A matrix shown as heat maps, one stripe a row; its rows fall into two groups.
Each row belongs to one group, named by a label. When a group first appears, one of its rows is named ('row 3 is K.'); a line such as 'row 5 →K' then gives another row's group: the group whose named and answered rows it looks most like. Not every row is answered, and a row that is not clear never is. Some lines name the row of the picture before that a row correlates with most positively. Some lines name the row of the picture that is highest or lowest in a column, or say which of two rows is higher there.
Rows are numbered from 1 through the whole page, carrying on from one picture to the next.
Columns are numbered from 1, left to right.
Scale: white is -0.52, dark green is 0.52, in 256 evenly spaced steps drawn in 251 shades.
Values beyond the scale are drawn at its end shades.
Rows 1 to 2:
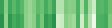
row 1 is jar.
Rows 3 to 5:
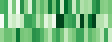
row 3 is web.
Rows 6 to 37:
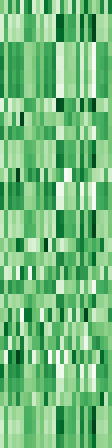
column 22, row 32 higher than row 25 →No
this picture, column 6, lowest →28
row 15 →jar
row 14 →web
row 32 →jar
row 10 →jar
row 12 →jar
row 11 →jar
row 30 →web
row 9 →jar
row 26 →jar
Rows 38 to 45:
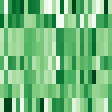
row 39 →jar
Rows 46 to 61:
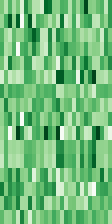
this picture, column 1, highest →59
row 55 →web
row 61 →web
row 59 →jar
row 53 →web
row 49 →web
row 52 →jar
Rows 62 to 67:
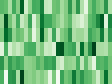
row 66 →jar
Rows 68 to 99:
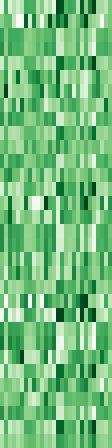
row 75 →web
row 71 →jar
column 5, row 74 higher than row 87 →No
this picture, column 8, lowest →89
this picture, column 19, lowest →74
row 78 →web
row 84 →jar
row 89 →web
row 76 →jar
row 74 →web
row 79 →jar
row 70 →jar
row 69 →web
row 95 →web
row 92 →jar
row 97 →jar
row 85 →jar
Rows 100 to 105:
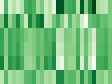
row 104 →jar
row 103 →jar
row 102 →jar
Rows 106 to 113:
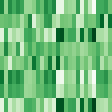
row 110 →web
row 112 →jar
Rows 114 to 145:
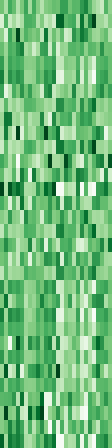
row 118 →jar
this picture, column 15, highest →140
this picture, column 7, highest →129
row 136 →jar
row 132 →web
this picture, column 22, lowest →143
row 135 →web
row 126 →web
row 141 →jar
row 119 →jar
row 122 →web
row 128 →web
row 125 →web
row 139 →jar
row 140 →web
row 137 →jar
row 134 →jar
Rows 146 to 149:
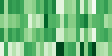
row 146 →jar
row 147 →web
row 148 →jar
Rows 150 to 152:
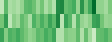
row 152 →jar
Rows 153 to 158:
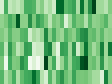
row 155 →web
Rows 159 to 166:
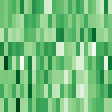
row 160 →web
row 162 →jar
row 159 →web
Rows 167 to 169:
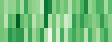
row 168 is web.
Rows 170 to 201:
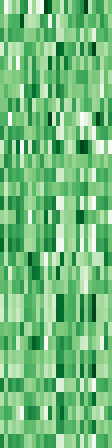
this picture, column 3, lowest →178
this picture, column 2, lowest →170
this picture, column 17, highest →174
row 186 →jar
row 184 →jar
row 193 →web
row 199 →web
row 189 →web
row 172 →jar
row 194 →web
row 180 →web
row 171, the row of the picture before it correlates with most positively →169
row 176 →web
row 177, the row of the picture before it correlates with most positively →168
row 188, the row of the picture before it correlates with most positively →169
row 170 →web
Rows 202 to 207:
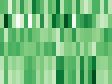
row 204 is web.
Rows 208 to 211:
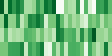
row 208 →jar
